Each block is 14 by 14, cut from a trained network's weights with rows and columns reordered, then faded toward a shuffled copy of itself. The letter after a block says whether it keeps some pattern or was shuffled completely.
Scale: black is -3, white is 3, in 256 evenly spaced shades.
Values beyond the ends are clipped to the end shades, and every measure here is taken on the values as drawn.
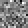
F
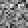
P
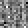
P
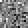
F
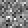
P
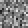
F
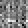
P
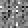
P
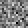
F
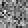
F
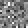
P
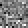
F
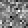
F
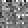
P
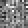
P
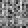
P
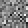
P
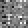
P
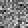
F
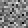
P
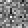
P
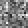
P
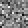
F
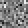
F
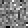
F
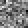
F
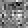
P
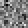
P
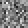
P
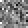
F
